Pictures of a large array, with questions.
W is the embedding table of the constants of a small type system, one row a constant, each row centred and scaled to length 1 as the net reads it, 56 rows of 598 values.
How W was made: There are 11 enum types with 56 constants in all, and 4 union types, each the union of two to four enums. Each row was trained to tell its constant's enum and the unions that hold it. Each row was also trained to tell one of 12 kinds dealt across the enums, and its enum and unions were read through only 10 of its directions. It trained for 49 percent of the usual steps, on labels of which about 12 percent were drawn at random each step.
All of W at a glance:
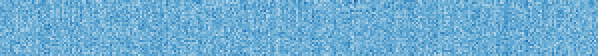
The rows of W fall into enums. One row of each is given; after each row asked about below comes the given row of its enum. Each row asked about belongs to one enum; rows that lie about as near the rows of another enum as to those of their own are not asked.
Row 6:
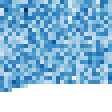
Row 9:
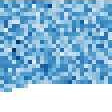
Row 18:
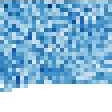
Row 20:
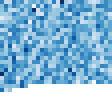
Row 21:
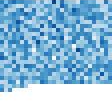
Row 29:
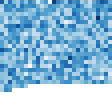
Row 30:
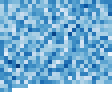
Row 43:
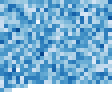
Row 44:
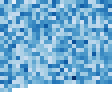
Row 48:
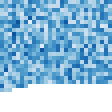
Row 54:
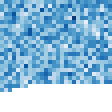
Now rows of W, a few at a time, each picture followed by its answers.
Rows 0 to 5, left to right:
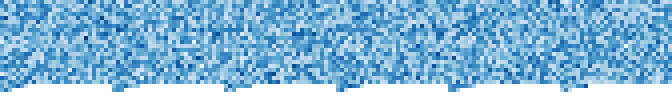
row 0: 9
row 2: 54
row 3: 20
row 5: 48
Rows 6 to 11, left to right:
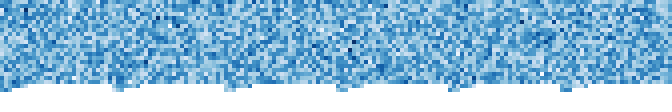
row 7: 20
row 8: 30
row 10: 54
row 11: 21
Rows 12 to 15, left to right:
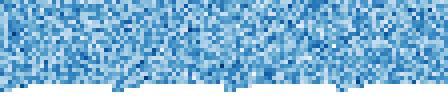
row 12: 29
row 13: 44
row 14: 54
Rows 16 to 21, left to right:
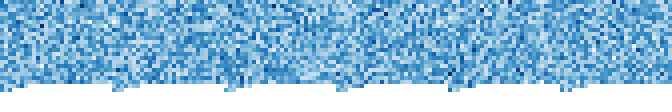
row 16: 21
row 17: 54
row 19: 44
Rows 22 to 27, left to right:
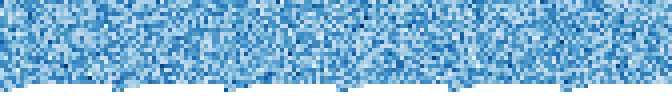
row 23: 44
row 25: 21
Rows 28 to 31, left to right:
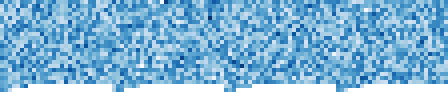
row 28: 30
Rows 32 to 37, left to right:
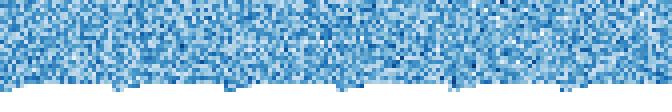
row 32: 6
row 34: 9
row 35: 48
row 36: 18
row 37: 44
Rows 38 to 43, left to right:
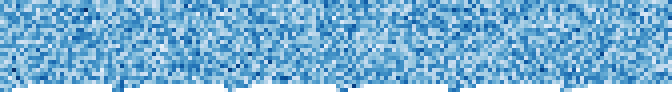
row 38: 54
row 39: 29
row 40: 48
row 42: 29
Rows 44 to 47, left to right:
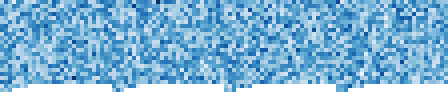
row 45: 48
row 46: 20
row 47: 18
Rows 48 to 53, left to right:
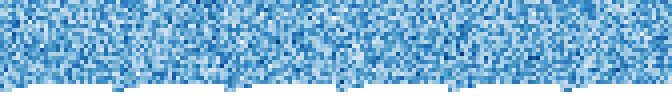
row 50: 20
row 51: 48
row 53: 21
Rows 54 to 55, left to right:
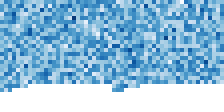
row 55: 30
